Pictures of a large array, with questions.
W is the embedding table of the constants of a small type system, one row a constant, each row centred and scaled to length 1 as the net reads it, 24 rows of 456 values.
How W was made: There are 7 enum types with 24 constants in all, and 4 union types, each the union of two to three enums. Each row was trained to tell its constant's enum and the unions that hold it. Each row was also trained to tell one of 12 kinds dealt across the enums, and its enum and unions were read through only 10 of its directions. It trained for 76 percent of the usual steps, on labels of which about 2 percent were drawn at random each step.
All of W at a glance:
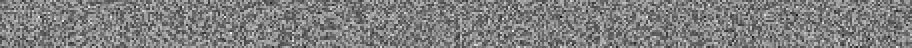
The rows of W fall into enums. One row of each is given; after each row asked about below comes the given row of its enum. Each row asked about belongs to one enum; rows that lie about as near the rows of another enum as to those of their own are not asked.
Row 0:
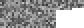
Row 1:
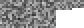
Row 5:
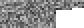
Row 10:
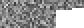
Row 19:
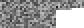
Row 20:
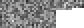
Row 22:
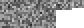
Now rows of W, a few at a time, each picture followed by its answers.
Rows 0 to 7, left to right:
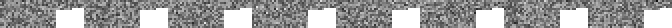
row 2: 22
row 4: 0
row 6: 1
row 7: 20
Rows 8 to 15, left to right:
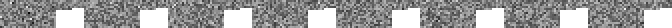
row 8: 10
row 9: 22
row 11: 5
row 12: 0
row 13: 19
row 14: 19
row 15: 20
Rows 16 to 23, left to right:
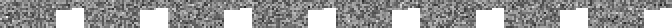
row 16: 22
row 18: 19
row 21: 10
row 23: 0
